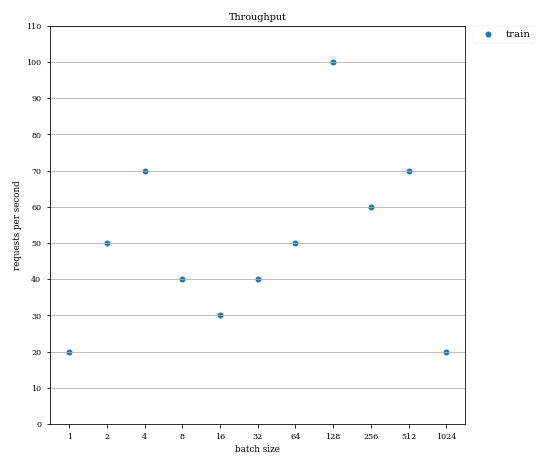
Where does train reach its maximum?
128
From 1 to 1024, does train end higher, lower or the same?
the same
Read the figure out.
Title: Throughput
x-axis: batch size, ticks 1 2 4 8 16 32 64 128 256 512 1024
y-axis: requests per second, ticks 0 10 20 30 40 50 60 70 80 90 100 110
Legend: train
Values:
train: 20 50 70 40 30 40 50 100 60 70 20
